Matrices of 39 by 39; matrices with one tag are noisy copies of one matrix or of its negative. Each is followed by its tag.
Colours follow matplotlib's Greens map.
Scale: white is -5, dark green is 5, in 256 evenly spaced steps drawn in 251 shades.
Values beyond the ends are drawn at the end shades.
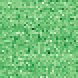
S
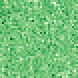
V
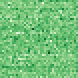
S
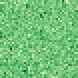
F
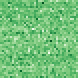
S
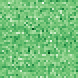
S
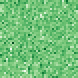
F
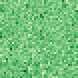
F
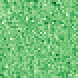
V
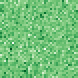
F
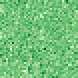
F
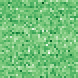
S
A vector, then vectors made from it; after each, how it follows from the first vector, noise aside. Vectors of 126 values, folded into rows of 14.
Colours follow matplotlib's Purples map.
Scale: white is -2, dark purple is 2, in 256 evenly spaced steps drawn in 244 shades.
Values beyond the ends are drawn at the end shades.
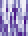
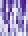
negated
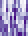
copied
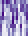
reversed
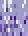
partly zeroed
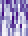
reversed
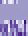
partly zeroed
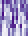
reversed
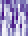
reversed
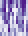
negated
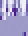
partly zeroed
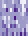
partly zeroed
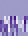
partly zeroed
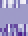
partly zeroed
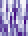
copied
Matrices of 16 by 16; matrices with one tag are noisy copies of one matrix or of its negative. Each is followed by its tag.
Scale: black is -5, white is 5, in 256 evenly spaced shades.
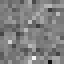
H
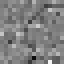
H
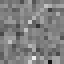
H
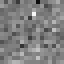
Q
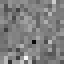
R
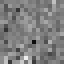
R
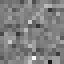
H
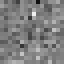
Q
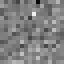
Q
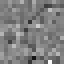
H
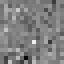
R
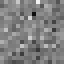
Q
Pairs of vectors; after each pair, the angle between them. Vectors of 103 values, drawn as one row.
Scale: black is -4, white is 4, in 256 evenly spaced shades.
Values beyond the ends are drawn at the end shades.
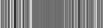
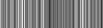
partly aligned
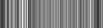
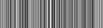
partly opposed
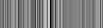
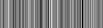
orthogonal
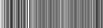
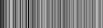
nearly opposite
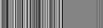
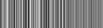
nearly opposite
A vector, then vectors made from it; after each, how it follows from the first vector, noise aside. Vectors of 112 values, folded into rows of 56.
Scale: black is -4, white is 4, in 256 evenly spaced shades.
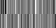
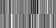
wrapped around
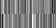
wrapped around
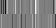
partly zeroed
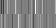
partly zeroed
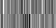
wrapped around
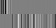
partly zeroed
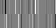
partly zeroed
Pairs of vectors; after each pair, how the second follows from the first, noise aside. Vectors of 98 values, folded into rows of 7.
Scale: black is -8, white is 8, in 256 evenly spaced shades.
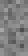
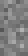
negated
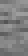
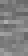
negated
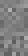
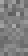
wrapped around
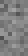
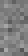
wrapped around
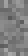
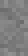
shrunk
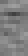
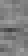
wrapped around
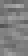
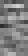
scaled up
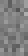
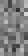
scaled up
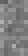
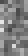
scaled up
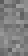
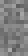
negated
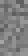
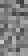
scaled up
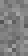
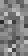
scaled up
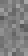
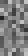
scaled up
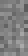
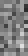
scaled up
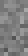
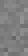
shrunk
